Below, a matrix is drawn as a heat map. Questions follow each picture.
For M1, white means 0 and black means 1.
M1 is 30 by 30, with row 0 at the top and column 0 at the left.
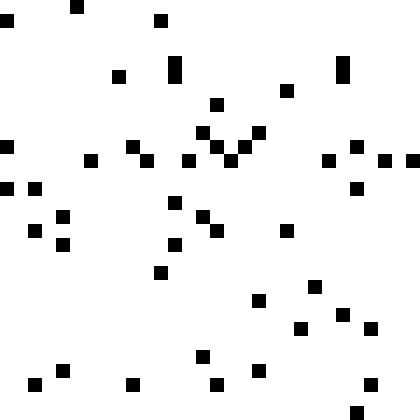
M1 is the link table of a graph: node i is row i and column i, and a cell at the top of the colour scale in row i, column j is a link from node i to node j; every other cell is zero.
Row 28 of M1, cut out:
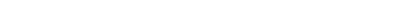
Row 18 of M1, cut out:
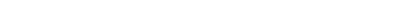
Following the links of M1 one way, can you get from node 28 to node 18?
no
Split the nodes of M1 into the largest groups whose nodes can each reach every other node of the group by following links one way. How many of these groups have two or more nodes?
0
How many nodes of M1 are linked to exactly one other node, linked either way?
3
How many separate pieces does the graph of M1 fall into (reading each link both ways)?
3
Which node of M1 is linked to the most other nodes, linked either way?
node 11
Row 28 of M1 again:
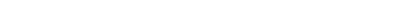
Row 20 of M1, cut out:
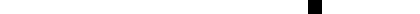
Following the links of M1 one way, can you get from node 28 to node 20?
no
